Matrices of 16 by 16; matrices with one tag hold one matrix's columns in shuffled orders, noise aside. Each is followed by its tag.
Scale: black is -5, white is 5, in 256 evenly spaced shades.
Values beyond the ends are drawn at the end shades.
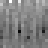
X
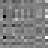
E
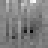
X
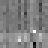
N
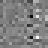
E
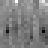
X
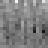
X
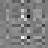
E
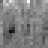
X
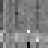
N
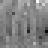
X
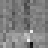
N
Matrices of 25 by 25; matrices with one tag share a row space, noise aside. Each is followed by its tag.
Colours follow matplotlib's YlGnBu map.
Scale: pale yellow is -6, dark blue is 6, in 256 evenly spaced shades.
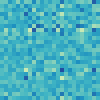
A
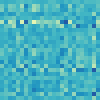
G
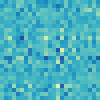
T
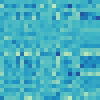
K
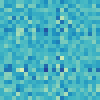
T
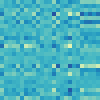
K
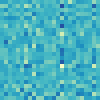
A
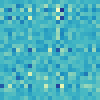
T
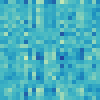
A
